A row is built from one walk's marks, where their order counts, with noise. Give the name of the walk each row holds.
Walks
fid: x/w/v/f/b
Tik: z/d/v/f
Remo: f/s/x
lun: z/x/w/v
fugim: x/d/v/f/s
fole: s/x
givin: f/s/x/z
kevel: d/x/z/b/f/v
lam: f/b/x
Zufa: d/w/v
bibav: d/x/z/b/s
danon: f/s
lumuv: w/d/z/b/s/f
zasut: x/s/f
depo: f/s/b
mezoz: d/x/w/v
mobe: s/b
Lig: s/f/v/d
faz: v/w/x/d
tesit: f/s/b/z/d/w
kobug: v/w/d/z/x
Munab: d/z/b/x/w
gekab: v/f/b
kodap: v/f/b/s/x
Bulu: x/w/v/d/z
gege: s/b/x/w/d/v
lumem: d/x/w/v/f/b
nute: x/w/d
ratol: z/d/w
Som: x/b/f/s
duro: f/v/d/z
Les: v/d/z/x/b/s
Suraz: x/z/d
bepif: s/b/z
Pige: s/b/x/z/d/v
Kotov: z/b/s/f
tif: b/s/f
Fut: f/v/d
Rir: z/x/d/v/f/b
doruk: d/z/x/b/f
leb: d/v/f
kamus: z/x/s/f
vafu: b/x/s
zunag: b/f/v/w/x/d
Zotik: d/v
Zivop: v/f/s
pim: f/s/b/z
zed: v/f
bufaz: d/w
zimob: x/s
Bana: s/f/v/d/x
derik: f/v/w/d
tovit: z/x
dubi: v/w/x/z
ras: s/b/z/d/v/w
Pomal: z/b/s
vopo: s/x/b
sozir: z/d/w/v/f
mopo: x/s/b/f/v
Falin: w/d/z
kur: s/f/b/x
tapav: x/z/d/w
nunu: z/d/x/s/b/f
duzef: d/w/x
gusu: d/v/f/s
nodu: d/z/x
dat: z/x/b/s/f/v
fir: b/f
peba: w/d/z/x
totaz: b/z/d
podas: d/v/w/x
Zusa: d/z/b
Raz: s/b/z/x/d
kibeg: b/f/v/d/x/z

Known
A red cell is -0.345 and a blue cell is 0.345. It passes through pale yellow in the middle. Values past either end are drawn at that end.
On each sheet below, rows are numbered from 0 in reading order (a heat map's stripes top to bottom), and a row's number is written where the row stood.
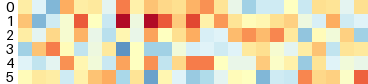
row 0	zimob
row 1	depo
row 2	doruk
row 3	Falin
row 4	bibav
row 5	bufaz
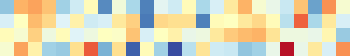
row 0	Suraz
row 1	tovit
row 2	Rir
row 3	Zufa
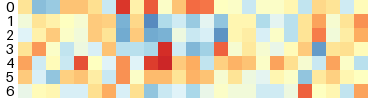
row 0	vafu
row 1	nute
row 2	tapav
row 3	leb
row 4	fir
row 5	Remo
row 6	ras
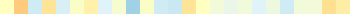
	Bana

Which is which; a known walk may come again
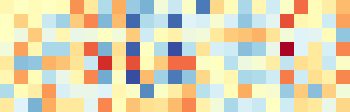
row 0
duzef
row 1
mezoz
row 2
Rir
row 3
Zufa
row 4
vafu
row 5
derik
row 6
Raz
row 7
zimob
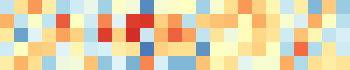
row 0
kibeg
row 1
fir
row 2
vopo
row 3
tovit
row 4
sozir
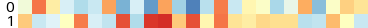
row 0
Fut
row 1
Kotov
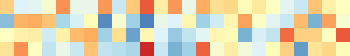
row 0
lumuv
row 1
Suraz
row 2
bufaz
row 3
leb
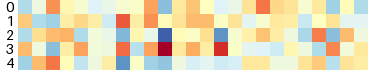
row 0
Zusa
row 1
kodap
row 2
nodu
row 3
danon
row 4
Falin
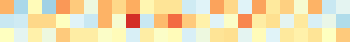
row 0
fid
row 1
bepif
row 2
tesit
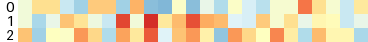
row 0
lun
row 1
Pomal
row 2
lam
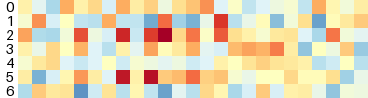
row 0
fole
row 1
Lig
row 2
tif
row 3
doruk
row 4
kevel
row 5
mobe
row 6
Pige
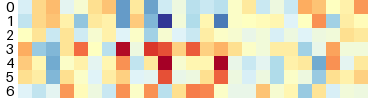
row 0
ratol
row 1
kobug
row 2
Bana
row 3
Som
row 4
Zivop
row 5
fugim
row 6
bibav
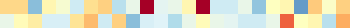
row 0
gusu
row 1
ras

